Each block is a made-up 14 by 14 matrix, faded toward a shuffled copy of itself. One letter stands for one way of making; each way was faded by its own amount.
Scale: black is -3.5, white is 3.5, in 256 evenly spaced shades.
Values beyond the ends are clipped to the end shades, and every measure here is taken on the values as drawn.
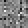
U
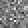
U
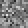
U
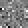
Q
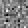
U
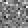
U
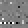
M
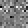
M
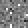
U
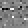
M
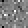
Q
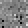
Q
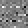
M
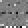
M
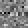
M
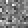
U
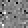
Q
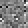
U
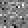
Q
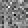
U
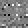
M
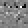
M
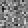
U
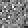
U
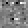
M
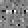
M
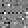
M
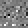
M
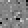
Q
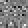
M
